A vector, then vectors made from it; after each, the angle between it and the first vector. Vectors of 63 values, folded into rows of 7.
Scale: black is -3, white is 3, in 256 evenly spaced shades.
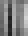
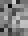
partly aligned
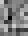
partly aligned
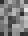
partly aligned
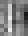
nearly opposite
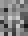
partly opposed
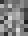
partly opposed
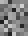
orthogonal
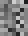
orthogonal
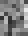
partly aligned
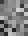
orthogonal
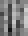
nearly parallel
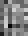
partly aligned
